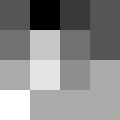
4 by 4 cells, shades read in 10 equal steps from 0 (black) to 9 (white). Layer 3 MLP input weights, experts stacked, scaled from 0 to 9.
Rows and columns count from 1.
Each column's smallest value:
3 0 2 3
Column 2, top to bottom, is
0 7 8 6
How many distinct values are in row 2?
3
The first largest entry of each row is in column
1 2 2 1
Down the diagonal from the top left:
3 7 5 6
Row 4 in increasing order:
6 6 6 9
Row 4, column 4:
6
